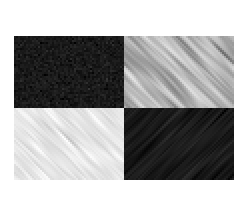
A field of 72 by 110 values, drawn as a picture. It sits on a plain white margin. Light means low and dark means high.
The table splits into 2 rows of 2 panels. Panel 1,1: very high, fine-grained, faint in contrast. Panel 1,2: low, slanting down to the right. Panel 2,1: very low, slanting down to the right, faint in contrast. Panel 2,2: very high, slanting up to the right, faint in contrast.
